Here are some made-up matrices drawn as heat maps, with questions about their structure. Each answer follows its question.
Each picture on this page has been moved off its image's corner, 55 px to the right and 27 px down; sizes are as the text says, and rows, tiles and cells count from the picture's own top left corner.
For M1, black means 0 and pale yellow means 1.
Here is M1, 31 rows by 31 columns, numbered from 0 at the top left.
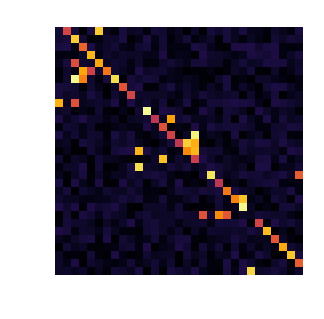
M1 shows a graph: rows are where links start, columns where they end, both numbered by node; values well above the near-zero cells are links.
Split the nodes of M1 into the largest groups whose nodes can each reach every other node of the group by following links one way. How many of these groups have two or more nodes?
4
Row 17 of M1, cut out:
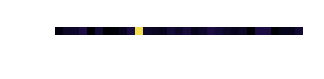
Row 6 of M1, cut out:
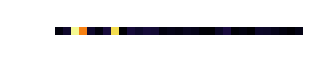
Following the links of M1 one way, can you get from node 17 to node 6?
no
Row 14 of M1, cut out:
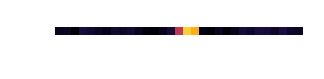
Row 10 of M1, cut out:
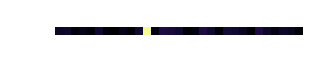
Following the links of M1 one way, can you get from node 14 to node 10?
yes
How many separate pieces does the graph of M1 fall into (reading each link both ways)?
3
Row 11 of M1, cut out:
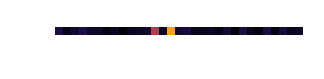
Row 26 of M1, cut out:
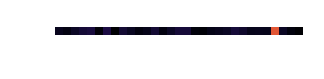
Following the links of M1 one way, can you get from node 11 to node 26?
no
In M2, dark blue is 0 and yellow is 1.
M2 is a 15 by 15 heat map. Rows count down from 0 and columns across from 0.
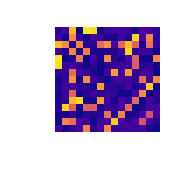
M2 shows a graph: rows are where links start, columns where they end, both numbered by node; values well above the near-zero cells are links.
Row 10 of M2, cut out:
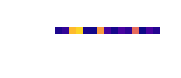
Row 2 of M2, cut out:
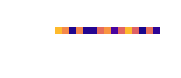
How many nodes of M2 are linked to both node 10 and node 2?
3
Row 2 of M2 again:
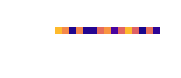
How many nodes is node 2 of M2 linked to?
9
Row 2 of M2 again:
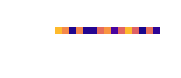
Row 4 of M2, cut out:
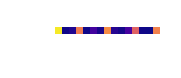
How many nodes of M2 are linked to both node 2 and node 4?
4
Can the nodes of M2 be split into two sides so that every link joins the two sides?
no
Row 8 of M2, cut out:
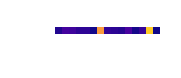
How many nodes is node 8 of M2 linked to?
2
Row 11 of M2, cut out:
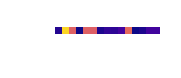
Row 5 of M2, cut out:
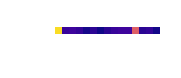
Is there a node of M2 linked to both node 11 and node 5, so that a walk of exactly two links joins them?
no
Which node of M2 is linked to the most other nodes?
node 2
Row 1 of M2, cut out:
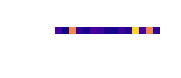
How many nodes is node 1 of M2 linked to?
3
